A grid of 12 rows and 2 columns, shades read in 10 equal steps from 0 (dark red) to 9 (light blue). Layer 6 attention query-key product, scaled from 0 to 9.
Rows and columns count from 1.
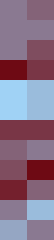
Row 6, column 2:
8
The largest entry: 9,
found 2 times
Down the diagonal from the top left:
5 5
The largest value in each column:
9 8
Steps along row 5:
down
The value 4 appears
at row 1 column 2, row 8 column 1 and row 10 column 2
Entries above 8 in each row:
0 0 0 0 1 1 0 0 0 0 0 0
